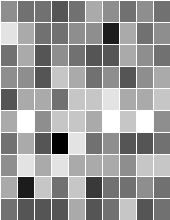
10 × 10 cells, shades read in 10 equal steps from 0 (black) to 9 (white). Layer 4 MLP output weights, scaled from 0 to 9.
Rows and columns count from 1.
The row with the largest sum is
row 6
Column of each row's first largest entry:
6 1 2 4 7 2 5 2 3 8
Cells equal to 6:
20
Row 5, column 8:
6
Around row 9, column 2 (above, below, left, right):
8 3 6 7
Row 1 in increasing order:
3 4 4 4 4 4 5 5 5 6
